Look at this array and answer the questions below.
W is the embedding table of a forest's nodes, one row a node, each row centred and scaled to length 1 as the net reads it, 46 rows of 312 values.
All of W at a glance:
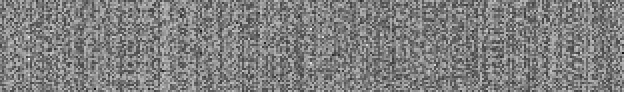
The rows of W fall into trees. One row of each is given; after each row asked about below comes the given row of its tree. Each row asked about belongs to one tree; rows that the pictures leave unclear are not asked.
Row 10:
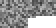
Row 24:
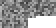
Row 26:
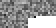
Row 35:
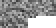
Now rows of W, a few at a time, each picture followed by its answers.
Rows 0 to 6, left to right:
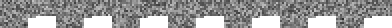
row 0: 35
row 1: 10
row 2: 10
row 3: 10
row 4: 24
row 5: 24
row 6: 26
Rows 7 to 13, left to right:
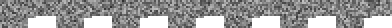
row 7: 24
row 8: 24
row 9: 10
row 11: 35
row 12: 26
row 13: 10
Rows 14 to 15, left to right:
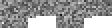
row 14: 24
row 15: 26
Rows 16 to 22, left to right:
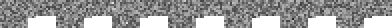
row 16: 24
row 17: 26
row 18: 10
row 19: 10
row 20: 24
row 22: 26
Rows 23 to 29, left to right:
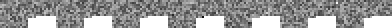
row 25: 24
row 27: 35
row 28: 24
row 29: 10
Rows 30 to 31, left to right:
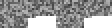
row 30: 10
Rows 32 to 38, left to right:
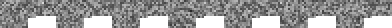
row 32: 24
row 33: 24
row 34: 10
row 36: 24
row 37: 10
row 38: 10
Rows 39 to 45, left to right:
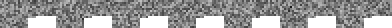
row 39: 10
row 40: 24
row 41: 26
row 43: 10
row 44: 24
